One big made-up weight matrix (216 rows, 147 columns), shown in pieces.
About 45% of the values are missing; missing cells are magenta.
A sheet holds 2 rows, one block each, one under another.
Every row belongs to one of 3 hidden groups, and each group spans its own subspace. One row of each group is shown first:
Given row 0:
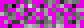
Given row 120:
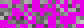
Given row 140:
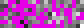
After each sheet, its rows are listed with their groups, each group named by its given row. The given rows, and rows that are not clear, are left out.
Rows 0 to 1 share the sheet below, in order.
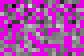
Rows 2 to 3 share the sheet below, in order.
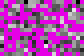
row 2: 140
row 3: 140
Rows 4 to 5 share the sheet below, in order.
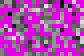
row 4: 140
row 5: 0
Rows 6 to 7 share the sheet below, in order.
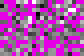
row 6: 120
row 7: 0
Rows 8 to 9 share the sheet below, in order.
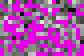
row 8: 120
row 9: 0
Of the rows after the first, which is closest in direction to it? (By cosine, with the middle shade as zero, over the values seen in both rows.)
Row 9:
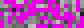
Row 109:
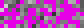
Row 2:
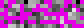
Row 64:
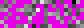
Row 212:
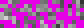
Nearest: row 2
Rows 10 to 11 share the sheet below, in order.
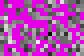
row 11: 120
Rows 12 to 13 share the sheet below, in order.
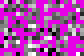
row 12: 0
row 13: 0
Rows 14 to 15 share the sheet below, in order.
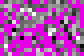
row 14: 140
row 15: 120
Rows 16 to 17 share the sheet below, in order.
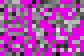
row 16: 140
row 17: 120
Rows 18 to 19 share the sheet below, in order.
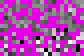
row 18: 120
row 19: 120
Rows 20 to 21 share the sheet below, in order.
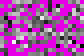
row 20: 120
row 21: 140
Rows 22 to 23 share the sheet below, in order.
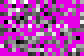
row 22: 120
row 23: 0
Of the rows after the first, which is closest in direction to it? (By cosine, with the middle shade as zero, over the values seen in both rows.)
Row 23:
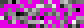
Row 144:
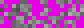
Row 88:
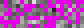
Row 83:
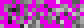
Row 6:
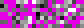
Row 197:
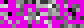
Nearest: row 83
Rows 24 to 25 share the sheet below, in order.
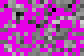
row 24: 140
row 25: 120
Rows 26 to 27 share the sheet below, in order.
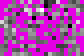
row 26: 0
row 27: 140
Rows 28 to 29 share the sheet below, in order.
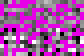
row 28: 0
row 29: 0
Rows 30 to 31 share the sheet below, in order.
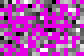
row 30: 120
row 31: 140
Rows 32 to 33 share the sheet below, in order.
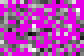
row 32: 0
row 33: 120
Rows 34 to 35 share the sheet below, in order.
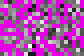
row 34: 140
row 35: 0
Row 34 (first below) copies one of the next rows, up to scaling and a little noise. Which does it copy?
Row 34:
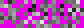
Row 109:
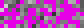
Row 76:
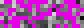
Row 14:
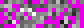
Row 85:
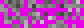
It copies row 85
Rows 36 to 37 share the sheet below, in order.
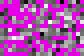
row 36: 140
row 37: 0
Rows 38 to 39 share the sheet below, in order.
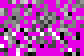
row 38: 120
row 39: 0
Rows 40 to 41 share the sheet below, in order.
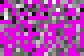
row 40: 140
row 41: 120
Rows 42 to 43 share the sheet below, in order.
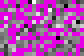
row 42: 120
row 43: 140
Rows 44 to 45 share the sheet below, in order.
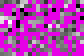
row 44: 120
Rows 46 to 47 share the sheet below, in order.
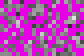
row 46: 0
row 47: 0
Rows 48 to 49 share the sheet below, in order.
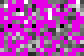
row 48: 140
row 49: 0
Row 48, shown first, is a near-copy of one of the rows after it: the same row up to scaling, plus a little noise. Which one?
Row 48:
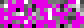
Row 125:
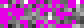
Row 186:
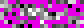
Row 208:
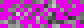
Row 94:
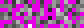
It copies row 125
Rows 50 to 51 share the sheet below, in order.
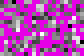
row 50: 0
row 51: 0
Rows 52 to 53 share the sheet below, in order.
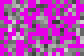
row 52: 0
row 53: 0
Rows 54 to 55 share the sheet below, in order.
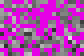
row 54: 140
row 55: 120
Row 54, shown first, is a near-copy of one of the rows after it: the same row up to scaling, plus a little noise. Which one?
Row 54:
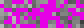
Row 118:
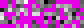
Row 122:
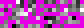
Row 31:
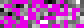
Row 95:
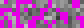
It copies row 95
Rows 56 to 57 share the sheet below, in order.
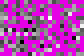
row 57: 120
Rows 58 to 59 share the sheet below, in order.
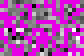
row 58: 140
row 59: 0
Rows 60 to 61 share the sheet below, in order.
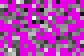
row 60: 0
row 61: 120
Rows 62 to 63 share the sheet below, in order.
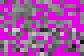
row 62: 0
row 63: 0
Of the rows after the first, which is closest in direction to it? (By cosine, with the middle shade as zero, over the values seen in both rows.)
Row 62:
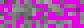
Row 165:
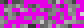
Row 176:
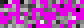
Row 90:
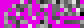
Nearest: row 176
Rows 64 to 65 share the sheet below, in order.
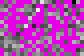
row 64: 0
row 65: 120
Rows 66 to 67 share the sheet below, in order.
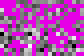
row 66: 140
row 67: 120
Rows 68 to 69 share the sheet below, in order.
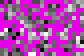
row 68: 120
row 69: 0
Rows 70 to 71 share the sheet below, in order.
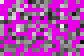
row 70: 140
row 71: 0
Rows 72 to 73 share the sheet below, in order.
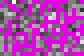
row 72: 140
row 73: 0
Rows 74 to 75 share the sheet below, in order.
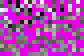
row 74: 140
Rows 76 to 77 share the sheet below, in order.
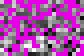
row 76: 140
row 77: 0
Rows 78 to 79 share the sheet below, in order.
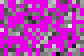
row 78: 0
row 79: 120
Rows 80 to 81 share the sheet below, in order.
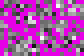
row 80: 120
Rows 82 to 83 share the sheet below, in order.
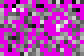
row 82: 0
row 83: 120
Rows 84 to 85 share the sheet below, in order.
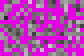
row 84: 120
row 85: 140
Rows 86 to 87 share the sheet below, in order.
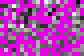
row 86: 140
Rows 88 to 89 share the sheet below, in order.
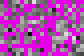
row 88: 120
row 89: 120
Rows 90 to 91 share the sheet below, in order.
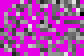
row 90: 0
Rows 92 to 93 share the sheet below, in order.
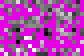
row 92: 140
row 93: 0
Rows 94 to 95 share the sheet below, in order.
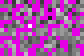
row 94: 140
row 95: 140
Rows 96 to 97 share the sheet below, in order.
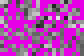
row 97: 140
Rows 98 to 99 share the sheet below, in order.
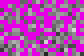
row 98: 140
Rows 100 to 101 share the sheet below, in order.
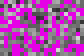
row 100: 140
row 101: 0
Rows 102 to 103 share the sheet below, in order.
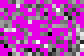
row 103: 120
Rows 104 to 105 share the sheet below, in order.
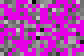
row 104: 120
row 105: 0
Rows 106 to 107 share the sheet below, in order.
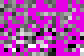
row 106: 140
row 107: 0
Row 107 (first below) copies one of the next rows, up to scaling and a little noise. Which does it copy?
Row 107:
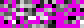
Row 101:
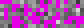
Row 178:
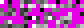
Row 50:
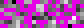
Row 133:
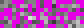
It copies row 133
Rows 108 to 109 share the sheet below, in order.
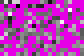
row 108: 120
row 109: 140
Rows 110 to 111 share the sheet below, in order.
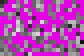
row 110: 0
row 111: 0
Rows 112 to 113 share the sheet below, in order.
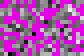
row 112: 120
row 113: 140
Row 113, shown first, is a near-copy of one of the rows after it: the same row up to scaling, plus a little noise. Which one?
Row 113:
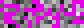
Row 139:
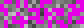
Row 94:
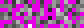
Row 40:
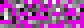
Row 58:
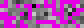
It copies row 58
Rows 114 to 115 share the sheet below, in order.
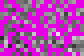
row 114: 120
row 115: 120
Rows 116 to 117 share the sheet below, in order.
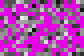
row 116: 120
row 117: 120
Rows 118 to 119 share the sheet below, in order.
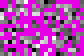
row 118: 140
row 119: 120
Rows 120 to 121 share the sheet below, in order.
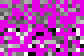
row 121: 0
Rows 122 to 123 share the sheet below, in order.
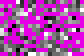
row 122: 140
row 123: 0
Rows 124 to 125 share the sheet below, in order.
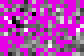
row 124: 140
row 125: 140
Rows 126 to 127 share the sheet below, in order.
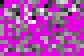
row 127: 120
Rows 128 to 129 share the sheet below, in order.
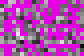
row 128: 120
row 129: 140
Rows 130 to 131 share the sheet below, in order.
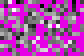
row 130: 0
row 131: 140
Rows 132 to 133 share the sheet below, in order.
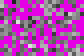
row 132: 120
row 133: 0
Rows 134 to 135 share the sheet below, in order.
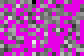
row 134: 120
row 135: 140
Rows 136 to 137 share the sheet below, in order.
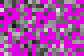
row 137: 140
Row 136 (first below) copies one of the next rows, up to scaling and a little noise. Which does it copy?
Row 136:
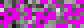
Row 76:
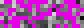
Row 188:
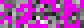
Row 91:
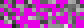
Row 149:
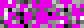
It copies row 91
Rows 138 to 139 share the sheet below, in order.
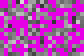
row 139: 140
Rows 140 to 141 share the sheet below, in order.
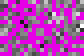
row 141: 140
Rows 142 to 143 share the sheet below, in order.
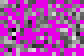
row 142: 140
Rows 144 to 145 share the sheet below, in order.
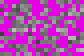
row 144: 120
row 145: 120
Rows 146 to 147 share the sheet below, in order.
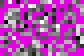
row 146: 120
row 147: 0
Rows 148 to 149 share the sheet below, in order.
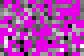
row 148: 0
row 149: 140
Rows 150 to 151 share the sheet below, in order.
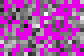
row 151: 140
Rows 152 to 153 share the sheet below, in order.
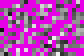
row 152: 120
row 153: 140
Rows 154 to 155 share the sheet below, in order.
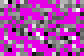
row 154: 0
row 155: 0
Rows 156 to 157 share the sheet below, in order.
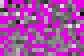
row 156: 0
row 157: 0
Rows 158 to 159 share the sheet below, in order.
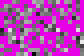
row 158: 120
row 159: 0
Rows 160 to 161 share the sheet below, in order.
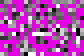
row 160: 120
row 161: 0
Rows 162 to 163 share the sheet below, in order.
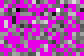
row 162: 140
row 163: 140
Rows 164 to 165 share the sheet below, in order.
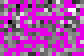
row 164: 120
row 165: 0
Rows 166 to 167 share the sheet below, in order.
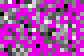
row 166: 120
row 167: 120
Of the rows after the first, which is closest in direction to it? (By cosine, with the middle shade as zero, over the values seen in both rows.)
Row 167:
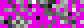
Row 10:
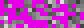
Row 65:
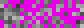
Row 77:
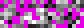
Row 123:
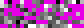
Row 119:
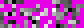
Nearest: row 77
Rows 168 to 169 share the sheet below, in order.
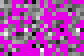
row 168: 120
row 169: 140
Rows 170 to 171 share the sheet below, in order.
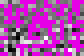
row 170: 0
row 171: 120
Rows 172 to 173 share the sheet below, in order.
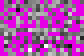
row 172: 120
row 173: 140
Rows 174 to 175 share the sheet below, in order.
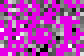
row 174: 120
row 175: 140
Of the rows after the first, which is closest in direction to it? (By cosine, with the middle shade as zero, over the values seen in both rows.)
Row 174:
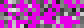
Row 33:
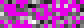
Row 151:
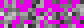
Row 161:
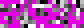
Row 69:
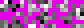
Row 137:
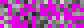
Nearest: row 161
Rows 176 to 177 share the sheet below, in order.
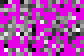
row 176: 0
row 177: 120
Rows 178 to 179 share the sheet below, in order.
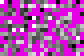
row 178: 0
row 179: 0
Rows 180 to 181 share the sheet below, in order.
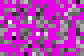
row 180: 120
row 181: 0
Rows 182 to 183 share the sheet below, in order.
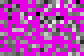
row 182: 120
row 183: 0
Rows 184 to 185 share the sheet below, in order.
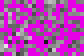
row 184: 140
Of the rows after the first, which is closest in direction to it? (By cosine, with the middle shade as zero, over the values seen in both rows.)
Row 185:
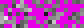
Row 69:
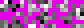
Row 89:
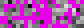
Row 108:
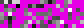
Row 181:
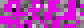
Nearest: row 69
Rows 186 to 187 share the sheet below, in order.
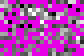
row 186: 140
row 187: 0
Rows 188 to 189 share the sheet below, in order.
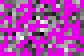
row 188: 140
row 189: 0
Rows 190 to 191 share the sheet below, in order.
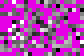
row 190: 140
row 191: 0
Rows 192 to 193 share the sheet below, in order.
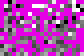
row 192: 0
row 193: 140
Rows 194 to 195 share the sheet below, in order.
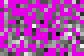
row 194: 0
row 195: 120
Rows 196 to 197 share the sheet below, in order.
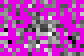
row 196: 140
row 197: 120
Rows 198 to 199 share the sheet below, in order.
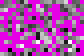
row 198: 0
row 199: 120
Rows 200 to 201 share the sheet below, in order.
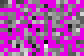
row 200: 0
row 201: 140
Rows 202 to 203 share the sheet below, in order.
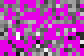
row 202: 120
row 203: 120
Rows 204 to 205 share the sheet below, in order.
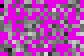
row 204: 120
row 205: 120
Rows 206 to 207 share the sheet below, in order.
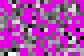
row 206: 0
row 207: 140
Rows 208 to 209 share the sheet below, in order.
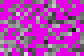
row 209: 140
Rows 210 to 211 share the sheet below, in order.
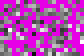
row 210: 0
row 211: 0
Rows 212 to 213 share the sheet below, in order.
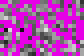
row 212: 140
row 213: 0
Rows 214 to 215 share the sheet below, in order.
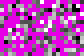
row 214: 0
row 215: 0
